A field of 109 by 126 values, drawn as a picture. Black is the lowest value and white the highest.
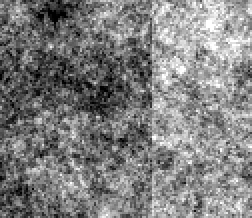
The top right is the ninth with the highest average. The field is mottled with small blotches. There are no regular stripes. The right part is higher, past a seam about 60% of the way across.
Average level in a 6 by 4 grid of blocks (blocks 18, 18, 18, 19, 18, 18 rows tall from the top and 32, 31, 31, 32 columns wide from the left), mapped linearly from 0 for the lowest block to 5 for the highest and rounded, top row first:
1245 / 1135 / 0033 / 2234 / 2233 / 1334
